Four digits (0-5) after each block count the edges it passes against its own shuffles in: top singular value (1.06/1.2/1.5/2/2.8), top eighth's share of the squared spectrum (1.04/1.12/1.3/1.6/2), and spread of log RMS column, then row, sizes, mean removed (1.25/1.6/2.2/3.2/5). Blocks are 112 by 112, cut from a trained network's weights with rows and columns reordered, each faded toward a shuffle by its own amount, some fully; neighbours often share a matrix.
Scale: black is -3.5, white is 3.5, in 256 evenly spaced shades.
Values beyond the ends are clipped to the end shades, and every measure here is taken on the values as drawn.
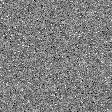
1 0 0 0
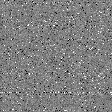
2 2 0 2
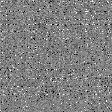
3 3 0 2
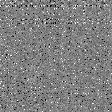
3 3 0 2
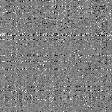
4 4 1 3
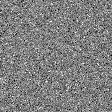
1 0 0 0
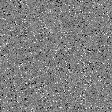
2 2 1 1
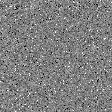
2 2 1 1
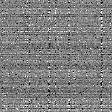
5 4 3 2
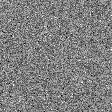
1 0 0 0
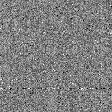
3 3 0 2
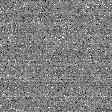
2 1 0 0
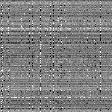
5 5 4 3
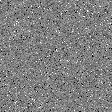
0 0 0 0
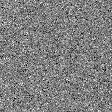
2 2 0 0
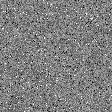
0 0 0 0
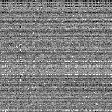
5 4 3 3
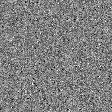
2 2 0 1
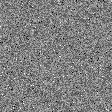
0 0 0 0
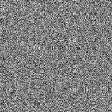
4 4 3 2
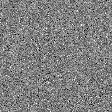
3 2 1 0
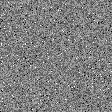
0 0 0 0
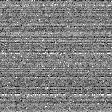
5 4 2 3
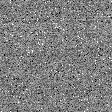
1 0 0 0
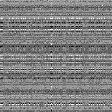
5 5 3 4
